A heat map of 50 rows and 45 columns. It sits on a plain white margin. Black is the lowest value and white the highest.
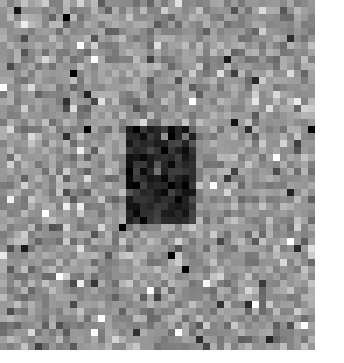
There is no overall slope. The values are skewed, with a long tail toward low values. In the centre lies a patch that is lower than the rest. The ninth with the lowest average is the centre. No regular stripes run through it.
